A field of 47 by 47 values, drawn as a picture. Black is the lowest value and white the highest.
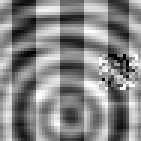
The middle right is the roughest part. Upright stripes repeat 3 times across the table. An odd patch, rougher than its surroundings, sits in the middle right. There is no overall slope. Concentric rings centre on the bottom middle.
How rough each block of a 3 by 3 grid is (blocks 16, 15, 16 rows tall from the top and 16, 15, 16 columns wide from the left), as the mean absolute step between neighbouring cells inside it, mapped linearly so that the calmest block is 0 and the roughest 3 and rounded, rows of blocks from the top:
000 | 003 | 000
